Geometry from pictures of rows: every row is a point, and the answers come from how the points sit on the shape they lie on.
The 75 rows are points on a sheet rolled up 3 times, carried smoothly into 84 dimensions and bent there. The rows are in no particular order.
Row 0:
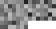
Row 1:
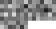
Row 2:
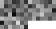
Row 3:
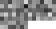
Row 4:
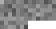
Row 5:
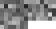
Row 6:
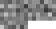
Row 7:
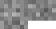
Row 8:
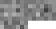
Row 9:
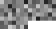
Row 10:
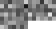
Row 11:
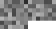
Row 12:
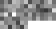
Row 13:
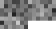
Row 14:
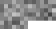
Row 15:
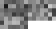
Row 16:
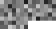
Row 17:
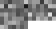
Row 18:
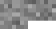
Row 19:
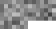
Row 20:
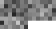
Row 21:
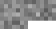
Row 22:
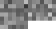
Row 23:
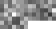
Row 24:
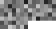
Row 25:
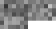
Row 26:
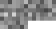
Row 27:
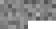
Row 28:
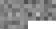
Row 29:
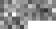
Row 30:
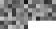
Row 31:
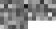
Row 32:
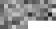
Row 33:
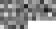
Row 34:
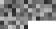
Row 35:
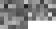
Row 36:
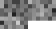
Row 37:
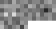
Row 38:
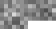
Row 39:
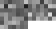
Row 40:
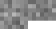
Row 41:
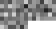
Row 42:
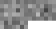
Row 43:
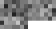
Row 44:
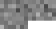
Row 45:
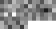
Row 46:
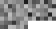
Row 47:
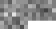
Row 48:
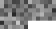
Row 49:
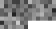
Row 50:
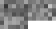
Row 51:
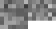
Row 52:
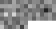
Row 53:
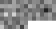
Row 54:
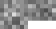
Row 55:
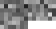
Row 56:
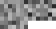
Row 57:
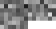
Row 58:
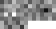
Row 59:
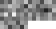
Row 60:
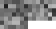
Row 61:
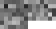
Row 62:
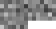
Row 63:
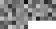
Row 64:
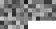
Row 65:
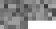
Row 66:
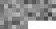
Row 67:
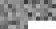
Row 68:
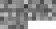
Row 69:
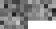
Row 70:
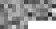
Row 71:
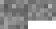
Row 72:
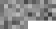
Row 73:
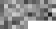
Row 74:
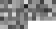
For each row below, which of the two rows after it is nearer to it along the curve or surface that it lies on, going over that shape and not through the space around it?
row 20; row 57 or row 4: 57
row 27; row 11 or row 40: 40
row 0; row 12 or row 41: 12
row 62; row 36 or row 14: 14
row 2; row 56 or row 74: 56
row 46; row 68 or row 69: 69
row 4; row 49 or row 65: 65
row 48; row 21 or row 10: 10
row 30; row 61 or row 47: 61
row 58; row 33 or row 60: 33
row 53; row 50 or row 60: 50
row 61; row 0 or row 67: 67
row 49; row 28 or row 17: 17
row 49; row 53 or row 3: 3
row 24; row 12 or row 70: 70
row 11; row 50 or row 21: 50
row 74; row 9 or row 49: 49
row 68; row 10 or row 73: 10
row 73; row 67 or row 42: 67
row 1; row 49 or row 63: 49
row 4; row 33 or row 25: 25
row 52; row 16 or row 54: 54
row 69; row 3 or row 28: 3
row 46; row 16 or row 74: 16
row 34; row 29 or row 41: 29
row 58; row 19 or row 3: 3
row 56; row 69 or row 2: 2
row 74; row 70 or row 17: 17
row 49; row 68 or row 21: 68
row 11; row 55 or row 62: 55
